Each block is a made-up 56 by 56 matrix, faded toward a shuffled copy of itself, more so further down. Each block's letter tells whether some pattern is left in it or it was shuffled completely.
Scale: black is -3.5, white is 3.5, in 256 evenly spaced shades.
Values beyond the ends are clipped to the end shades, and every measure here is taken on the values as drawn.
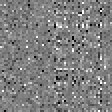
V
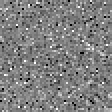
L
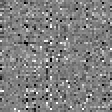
V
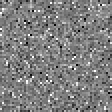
L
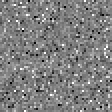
L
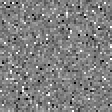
L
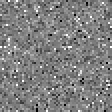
L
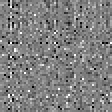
V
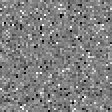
L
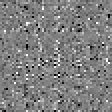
V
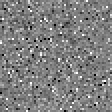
L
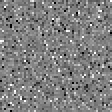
L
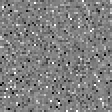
L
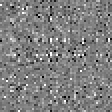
V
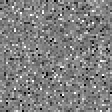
L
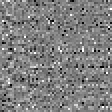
V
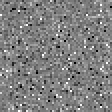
L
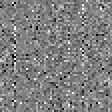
V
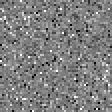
L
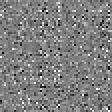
V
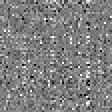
V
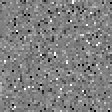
L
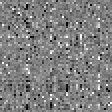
V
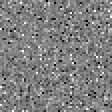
L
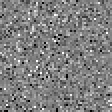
L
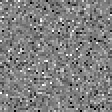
L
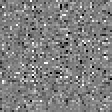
V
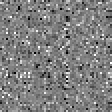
V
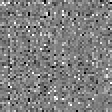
V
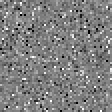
L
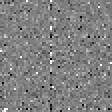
V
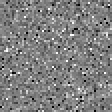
L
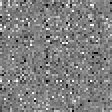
V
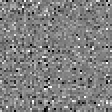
V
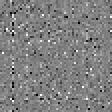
V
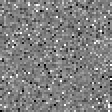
L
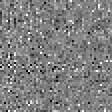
V
